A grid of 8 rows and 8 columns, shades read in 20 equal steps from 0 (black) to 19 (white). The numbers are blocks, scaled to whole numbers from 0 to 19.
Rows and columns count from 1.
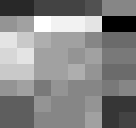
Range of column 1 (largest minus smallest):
14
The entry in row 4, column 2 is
17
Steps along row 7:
same up down same up down same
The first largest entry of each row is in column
7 3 1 2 1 2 3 6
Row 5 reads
15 15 12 12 13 11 8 8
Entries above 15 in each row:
0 4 1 2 0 0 0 0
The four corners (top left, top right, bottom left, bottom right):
3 10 7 5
